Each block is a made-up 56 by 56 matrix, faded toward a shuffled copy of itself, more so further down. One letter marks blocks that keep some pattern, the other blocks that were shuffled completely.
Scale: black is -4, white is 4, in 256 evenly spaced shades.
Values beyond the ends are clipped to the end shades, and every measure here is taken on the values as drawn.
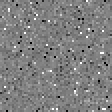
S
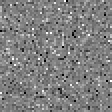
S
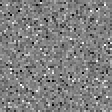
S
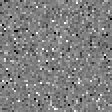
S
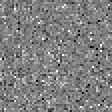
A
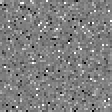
S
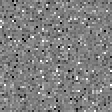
S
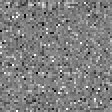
A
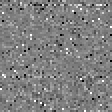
A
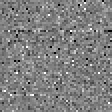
A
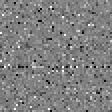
A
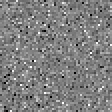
S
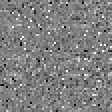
A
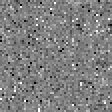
S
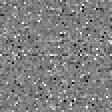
A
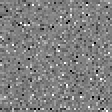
A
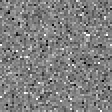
S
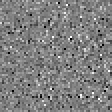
A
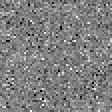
A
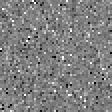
S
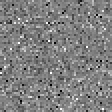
A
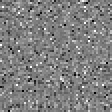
A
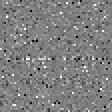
A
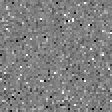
S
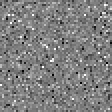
S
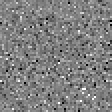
A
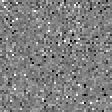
A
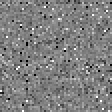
A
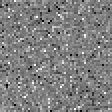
S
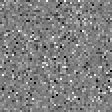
S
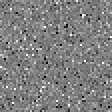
S
